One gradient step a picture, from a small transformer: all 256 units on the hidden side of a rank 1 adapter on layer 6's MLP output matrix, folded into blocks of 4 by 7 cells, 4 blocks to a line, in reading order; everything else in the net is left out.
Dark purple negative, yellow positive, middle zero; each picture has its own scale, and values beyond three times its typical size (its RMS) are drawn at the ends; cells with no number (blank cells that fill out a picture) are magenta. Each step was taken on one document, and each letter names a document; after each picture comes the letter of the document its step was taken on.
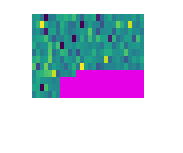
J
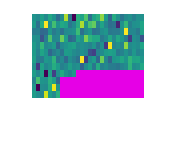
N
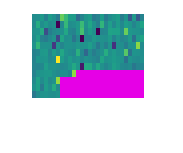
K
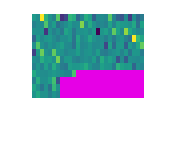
K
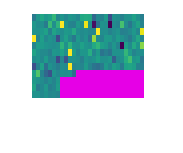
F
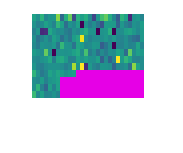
K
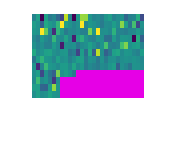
J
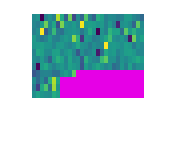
J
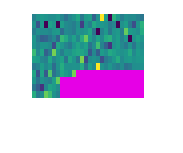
N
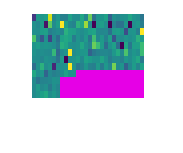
F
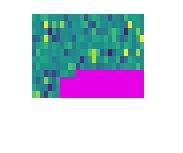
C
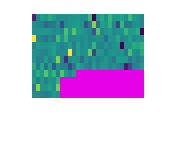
F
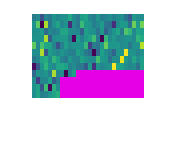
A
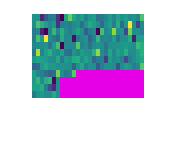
J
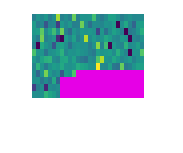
N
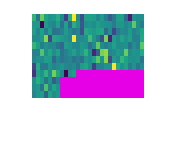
A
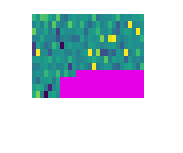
C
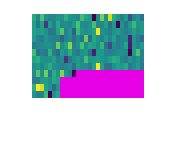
N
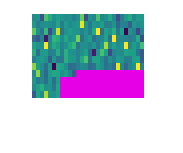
C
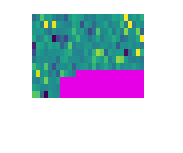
C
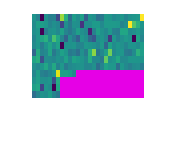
J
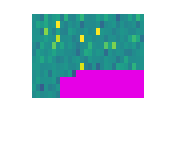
K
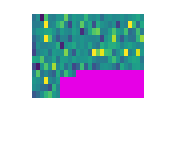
C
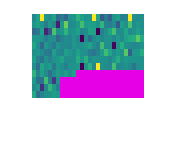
K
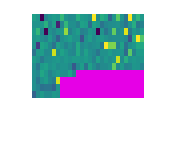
K
